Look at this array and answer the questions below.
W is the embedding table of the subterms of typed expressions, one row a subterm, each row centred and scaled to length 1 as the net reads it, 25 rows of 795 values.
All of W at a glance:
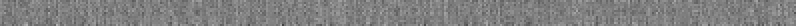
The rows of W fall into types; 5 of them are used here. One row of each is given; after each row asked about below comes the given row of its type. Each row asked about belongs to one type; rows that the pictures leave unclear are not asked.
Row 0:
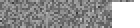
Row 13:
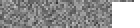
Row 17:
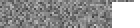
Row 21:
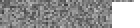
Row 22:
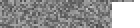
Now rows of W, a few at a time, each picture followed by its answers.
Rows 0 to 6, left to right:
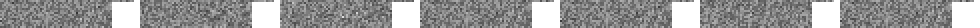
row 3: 0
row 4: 0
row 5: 21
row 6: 0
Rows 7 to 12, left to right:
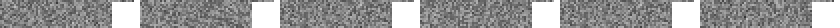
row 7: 13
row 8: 22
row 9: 13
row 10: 21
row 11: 13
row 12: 0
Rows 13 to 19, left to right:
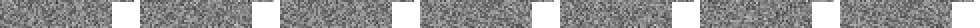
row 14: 21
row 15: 13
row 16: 22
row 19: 22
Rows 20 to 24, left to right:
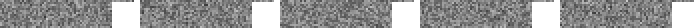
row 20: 0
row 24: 17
